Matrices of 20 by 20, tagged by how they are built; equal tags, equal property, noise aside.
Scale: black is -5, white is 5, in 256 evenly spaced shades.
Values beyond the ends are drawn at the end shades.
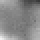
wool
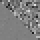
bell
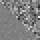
bell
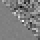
bell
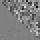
bell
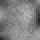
wool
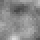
wool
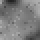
wool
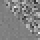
bell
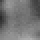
wool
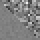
bell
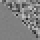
bell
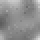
wool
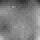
wool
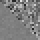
bell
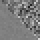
bell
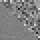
bell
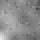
wool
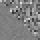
bell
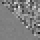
bell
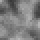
wool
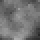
wool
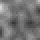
wool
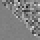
bell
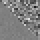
bell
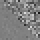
bell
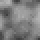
wool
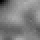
wool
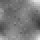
wool
